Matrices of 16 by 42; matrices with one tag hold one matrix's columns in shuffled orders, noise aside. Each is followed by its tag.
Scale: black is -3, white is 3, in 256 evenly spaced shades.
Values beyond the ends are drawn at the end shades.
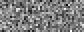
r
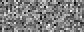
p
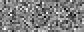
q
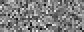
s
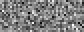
p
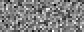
r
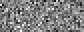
r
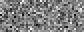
q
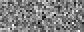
p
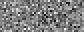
q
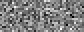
q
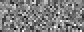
s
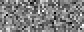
p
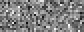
p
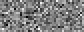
q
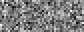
p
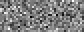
q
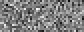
r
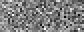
q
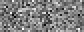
q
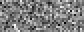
p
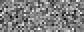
q
